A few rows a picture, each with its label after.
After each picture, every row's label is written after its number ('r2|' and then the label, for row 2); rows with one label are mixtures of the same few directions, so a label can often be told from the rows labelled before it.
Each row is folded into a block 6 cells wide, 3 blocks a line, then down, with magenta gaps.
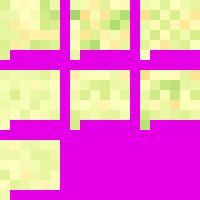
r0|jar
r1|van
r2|van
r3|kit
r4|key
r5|key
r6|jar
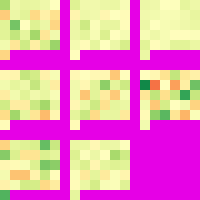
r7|kit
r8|kit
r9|jar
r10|jar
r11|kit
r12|van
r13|kit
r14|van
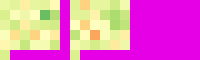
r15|van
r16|jar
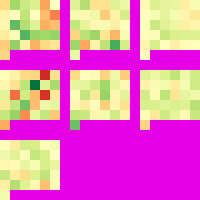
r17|jar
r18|jar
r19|jar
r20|kit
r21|key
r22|key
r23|jar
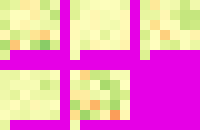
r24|jar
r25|key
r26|jar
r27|van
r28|jar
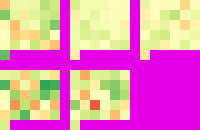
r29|kit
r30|kit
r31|kit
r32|van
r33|jar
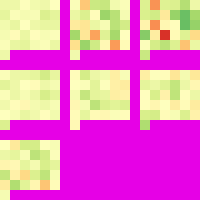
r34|van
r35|jar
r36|jar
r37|kit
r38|jar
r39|key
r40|jar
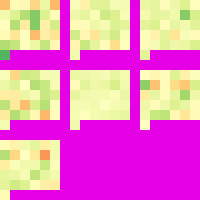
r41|key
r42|jar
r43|van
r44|jar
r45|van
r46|van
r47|van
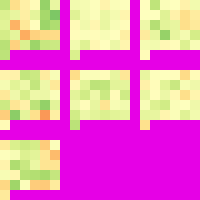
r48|jar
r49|key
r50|jar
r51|jar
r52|key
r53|kit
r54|jar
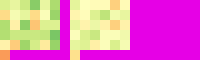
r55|key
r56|kit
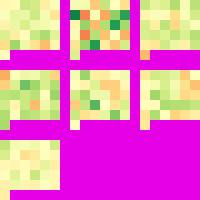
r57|jar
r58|van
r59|key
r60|key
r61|jar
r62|jar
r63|key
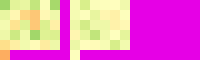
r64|key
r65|jar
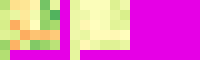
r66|jar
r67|jar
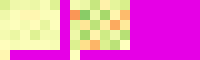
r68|key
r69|van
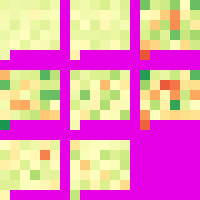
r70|kit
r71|key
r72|key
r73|kit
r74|kit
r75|key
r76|van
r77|kit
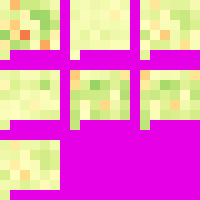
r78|jar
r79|van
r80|jar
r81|van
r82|key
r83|key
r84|jar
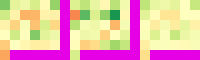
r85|key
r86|van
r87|key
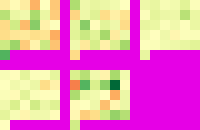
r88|key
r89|kit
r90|van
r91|van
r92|van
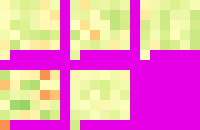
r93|jar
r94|jar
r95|key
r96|kit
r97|key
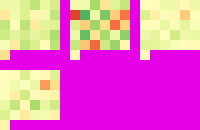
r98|key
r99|van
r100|van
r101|van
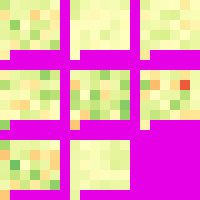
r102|kit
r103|key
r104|kit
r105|kit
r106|key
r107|van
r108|kit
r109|jar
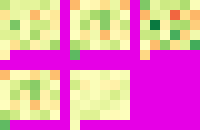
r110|kit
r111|key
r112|kit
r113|key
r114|van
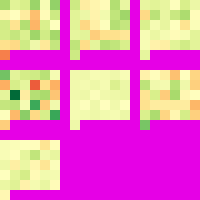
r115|key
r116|jar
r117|van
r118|kit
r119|van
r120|key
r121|kit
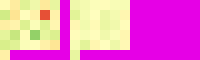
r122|van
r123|key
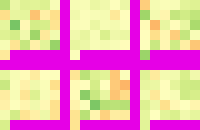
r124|kit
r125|van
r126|kit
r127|key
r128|jar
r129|jar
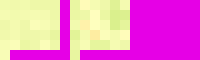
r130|key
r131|jar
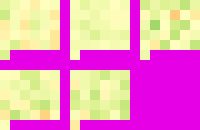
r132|key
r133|jar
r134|kit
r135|jar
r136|key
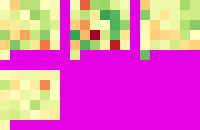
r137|jar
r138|jar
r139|kit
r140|van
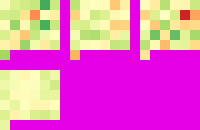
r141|kit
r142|kit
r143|van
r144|jar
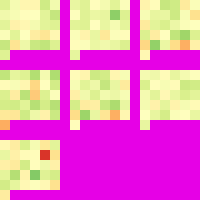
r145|jar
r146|van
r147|jar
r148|key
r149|jar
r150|van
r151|van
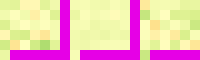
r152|jar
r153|van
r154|kit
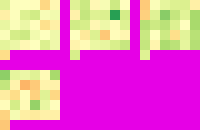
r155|kit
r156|van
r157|key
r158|key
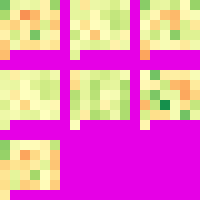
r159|key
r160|jar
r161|key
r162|jar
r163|key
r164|jar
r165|key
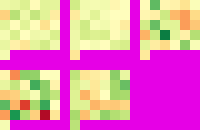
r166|van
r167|kit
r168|jar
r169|jar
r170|jar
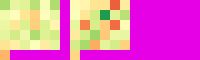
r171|key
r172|kit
